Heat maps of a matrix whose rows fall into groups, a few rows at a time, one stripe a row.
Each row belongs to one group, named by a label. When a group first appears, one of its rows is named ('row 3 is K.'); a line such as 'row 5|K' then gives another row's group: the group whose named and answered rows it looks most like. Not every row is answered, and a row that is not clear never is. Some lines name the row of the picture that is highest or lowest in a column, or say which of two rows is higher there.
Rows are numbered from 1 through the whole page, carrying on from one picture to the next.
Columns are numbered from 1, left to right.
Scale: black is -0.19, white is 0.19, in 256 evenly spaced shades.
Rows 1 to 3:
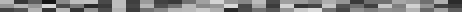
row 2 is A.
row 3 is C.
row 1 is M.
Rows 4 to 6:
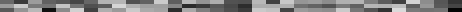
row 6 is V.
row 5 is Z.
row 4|C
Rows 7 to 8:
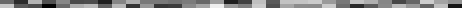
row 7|C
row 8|M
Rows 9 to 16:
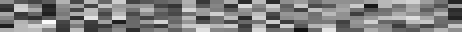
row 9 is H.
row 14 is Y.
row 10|V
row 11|V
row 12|M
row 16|A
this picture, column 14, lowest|12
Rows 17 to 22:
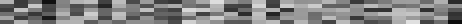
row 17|M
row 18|C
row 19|V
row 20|H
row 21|M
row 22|V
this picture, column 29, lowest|18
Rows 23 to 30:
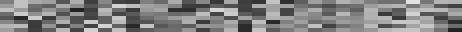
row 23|Y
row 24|Z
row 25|Y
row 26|Y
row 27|C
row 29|Y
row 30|H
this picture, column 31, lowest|26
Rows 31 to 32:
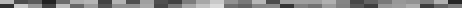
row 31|M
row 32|V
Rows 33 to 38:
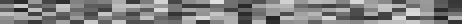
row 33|C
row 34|Z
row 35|C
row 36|Y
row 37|A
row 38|H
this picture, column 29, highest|37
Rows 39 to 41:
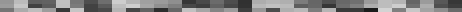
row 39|Z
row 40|Z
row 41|A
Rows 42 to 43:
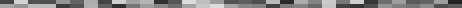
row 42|V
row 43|A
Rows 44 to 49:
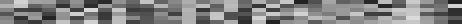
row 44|A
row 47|V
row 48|C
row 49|H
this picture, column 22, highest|47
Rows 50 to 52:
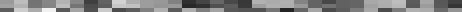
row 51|Z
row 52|Y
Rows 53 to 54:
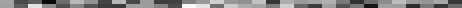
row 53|M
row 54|A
